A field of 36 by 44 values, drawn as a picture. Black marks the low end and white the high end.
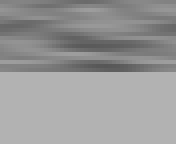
The table splits into 2 rows of 1 panel. Panel 1,1: middling, streaked across. Panel 2,1: high, flat.
